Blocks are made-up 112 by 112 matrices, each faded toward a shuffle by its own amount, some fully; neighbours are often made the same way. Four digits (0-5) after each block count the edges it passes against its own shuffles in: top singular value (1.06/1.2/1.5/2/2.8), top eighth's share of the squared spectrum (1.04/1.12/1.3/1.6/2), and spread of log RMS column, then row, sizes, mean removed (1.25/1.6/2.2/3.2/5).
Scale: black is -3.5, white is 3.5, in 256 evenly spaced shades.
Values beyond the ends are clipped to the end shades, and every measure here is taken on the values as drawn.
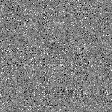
3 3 1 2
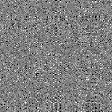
4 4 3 2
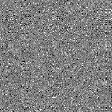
4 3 2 2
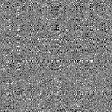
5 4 3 3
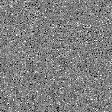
3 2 1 1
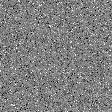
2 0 0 0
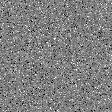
1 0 0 0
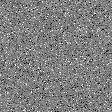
0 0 0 0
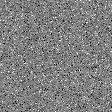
1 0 0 0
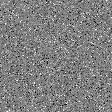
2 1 0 0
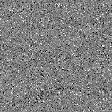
3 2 1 1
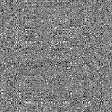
4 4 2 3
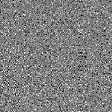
4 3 2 2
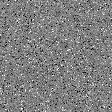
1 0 0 0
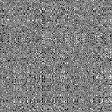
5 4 3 3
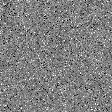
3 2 0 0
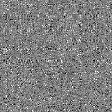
4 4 2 2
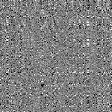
4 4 3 3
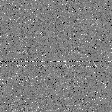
3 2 1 2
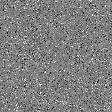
0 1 1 0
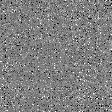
1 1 2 2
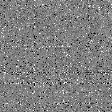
2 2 2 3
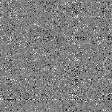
2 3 2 3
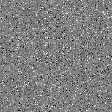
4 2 1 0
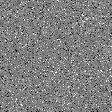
3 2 1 1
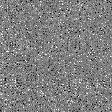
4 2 1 1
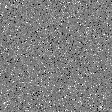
1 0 0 0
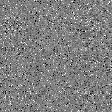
4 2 1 1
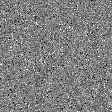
0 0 0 0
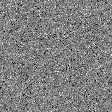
0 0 0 0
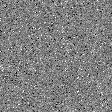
0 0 0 0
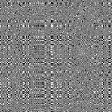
5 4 4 4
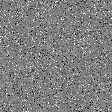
0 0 0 0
